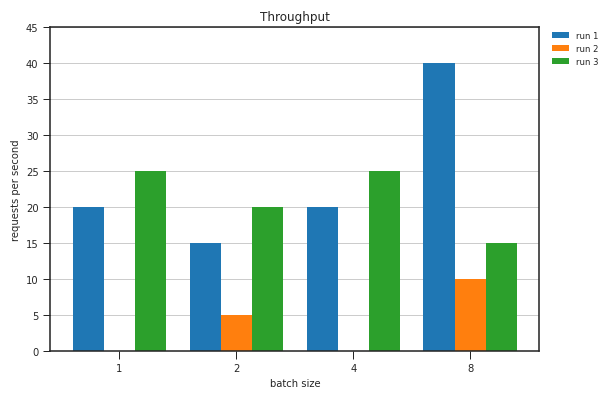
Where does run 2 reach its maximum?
8
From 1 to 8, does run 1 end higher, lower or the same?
higher
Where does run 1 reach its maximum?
8
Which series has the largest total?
run 1
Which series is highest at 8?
run 1
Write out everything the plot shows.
Title: Throughput
x-axis: batch size, ticks 1 2 4 8
y-axis: requests per second, ticks 0 5 10 15 20 25 30 35 40 45
Legend: run 1, run 2, run 3
Values:
run 1: 20 15 20 40
run 2: 0 5 0 10
run 3: 25 20 25 15
